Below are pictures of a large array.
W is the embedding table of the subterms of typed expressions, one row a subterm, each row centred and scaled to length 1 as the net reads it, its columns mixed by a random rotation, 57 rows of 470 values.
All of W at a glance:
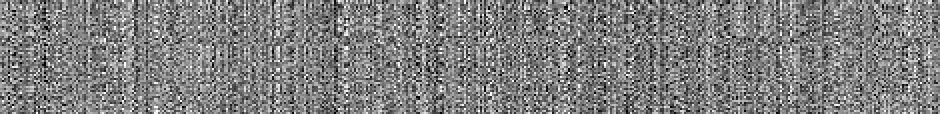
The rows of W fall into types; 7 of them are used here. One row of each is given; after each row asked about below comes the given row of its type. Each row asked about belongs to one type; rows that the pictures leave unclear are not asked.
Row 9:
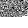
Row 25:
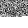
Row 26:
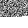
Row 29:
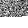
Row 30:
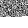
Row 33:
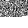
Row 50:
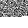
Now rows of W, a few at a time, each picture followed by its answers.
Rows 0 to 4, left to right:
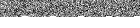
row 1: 25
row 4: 29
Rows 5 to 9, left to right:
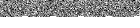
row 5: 30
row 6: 29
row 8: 50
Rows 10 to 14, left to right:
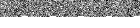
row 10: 50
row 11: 50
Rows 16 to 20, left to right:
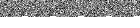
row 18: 33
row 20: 26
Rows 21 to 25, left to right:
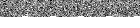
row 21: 9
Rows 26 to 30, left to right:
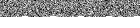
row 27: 30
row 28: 25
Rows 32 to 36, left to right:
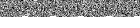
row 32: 9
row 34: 30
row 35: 30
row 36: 25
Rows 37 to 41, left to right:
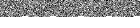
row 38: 30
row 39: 26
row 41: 50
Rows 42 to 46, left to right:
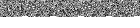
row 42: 30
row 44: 9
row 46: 26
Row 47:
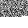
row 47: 50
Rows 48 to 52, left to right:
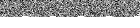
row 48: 25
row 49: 25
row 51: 26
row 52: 9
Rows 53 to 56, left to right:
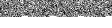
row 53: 33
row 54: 50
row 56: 25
